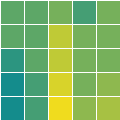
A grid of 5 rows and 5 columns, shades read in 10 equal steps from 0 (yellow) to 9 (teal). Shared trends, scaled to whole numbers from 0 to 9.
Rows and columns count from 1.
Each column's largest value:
9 7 5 7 5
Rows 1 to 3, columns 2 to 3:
6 5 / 6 2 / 6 2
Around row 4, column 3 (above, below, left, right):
2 0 7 5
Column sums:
38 32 10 26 22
